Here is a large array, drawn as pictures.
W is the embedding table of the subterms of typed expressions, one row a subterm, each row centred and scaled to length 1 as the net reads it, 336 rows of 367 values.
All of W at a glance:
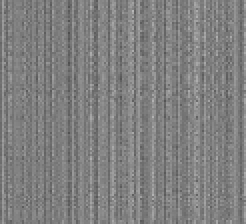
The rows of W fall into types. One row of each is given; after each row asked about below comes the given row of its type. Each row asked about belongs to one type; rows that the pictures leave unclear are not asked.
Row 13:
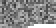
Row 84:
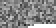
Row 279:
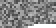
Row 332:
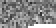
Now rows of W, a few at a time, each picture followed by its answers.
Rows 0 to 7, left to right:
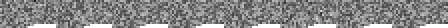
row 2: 279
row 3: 279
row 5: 332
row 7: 279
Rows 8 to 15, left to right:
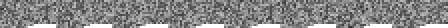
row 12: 279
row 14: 84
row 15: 279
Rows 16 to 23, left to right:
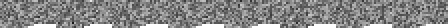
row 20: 13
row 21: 84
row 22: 279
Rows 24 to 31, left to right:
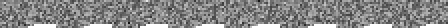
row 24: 84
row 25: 279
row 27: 279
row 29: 84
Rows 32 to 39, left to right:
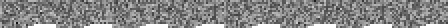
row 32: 332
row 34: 13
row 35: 279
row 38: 279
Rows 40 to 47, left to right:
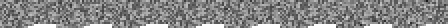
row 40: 279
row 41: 13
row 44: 279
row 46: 84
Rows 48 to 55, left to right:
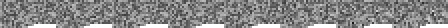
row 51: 279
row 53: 13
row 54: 332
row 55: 332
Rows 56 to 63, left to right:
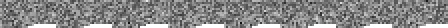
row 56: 279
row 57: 279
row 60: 332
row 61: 332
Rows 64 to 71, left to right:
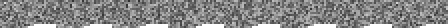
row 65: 13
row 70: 279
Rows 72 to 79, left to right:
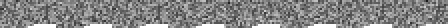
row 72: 279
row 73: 84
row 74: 279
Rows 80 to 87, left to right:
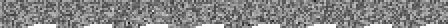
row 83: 13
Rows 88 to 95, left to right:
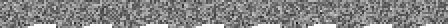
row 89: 13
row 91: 13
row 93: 332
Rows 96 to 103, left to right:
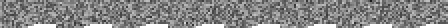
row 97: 84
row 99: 13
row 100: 279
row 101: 13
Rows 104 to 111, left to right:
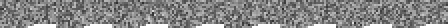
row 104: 279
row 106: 332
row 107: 279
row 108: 84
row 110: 13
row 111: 279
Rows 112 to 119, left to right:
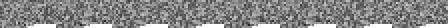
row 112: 13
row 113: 84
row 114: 279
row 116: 84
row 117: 84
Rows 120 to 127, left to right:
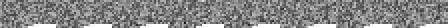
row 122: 84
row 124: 84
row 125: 279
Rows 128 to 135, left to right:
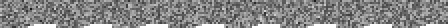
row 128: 13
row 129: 279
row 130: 13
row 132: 332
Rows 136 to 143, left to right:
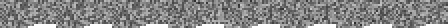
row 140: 13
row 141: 279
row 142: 13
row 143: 279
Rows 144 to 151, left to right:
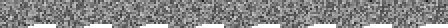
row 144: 84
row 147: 13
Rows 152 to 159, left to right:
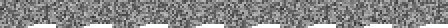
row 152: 279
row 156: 279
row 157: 279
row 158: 84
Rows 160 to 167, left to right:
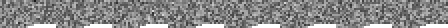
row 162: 332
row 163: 84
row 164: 279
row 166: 13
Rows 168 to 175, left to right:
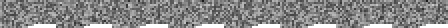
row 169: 84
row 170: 13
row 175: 13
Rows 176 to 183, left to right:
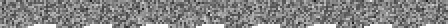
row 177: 13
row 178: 84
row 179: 332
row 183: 13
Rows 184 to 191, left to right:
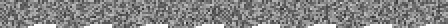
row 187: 13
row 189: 279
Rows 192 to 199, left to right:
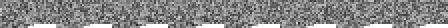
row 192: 84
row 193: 13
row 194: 84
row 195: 84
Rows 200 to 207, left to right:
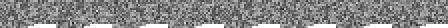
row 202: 13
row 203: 13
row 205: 279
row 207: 84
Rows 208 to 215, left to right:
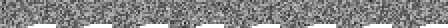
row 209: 279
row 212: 279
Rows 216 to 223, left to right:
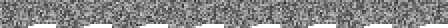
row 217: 279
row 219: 13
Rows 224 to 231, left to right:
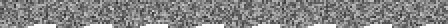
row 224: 13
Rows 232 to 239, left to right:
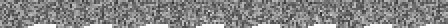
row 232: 279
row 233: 13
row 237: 332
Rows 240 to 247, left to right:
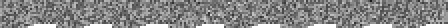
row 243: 332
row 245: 13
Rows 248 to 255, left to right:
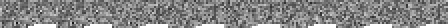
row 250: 13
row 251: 279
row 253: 332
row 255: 13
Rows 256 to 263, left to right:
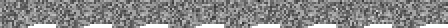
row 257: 279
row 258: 279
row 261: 279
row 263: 279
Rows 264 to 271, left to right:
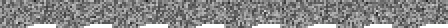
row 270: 332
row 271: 13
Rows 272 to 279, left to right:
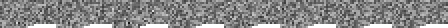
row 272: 13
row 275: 279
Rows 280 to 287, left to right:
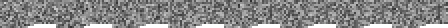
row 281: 84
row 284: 13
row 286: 279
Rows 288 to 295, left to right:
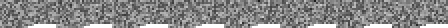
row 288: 279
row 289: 13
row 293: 13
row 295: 84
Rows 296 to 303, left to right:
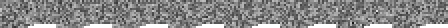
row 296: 84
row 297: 13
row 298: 13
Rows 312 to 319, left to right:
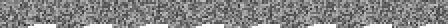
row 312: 84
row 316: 13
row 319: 13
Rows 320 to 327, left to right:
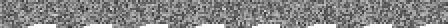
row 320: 13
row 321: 13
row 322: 13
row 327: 279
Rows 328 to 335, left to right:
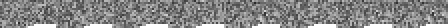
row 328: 13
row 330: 13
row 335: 332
